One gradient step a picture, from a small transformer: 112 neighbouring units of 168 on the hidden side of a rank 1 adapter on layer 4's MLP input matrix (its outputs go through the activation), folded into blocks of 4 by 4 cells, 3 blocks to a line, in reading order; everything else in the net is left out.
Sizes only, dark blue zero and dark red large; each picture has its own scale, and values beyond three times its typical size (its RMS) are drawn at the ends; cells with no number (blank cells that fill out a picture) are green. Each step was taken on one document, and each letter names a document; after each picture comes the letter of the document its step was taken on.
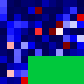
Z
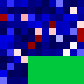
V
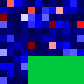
V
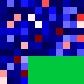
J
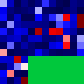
Z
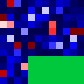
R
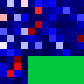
J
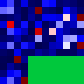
Z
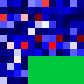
V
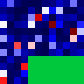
R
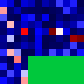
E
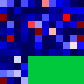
E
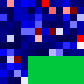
J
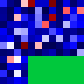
J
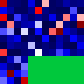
Z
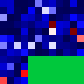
R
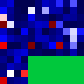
R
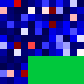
R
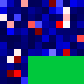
E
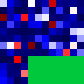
V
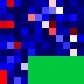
R
